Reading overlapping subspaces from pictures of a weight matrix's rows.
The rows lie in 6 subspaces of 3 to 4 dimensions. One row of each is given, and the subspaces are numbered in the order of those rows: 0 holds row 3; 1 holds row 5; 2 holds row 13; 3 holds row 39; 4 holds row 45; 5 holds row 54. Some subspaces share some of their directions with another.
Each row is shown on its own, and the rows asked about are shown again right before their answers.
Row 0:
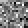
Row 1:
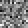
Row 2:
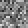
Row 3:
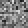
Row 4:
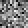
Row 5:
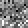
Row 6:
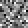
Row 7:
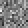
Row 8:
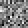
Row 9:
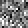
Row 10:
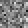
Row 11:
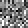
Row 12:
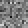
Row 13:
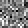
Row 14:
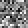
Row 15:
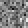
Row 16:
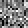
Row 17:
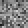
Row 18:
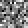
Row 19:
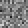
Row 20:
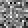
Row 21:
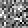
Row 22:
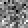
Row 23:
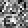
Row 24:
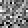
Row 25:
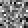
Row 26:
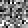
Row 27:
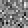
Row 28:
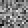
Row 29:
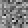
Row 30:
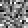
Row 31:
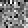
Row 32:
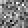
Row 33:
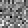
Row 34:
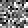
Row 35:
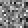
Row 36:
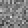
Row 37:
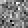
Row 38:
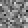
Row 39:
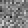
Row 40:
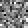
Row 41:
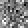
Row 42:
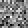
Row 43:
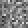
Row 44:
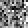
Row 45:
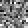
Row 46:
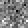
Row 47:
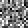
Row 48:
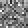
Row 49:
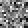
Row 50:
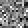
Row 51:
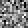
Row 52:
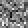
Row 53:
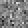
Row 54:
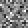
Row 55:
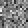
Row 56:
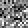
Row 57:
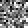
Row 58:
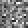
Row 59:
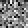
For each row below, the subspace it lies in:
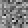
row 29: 3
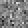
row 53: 3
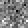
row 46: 1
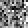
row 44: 1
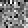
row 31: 2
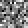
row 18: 0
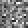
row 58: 3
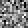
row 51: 0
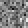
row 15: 1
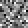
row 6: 5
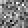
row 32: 3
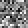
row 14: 0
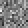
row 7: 0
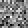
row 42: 0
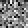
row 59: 2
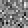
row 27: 0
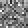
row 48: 2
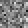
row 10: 5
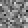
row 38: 5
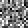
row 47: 3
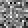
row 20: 5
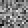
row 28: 2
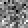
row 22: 1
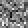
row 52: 5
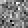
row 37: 3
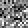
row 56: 1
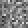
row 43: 3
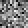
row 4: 2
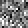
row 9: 3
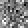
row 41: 1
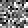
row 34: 4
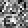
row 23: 0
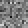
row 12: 5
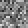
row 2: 0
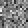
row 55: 0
